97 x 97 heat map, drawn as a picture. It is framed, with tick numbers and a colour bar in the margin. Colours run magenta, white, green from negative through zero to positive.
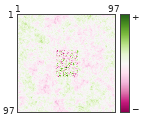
An odd patch, rougher than its surroundings, sits in the centre. On average the colour sits 50% of the way up the scale. The distribution is heavy-tailed on both sides. No regular stripes run through it. No single row or column stands out from its neighbours.
